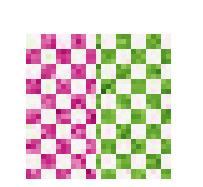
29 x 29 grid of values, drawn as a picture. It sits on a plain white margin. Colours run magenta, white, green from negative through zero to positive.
Neither half mirrors the other. The field is checkered. A vertical seam about 50% of the way across splits the table, and the right part is higher.
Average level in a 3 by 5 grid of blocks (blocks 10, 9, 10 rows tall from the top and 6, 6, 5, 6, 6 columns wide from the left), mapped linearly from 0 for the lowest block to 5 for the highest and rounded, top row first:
00355 / 00355 / 00355
